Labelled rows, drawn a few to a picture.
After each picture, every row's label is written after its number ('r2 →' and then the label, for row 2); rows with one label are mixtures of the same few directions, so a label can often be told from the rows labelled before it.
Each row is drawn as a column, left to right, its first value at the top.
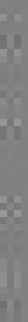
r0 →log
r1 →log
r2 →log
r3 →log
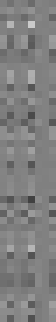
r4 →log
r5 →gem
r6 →log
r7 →log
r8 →gem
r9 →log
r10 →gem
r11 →log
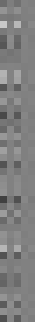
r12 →gem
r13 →log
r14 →gem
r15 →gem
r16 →gem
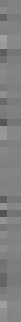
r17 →log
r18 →log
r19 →log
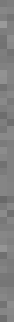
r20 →gem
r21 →log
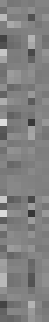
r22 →log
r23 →gem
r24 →gem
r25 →gem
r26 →log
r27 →gem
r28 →log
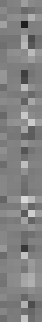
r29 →gem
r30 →log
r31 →log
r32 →gem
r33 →log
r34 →log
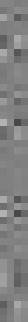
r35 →log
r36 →log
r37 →log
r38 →log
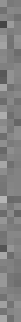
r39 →gem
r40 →gem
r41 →log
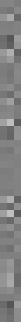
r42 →log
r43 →log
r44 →log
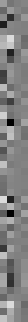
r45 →gem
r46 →log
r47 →log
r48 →log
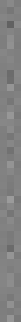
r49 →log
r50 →gem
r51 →gem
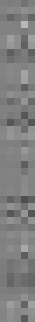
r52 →log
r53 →log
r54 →log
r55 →gem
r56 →log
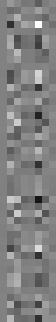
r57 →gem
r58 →gem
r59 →log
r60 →gem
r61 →gem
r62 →gem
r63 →log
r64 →gem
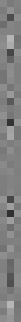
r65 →gem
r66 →log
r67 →log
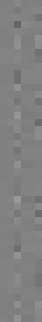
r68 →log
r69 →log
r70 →gem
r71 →gem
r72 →gem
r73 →log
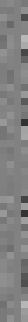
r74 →log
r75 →gem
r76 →log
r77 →log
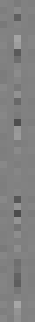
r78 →gem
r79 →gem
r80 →log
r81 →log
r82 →log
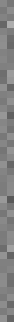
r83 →gem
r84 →gem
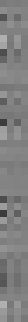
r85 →log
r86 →gem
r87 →log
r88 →gem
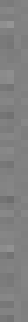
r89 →gem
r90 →gem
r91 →log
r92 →log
